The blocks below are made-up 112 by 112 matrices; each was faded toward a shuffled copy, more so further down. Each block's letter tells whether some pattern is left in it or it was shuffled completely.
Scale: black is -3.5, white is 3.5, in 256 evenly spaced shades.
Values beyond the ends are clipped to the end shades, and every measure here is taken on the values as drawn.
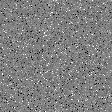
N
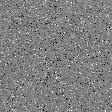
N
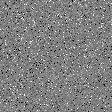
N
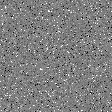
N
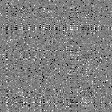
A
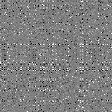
A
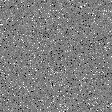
N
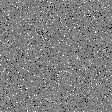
N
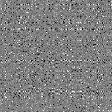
A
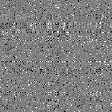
A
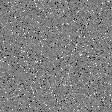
N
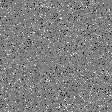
N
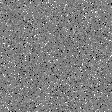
N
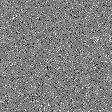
N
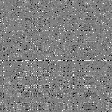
A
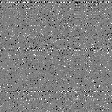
A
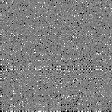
A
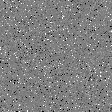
N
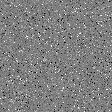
N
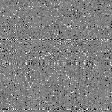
A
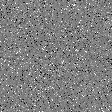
N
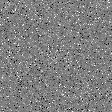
N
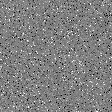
N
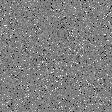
N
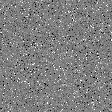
N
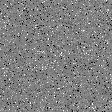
N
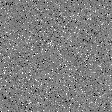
N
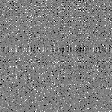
A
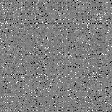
A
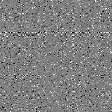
A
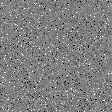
N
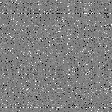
A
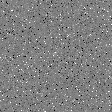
N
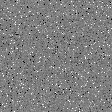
N
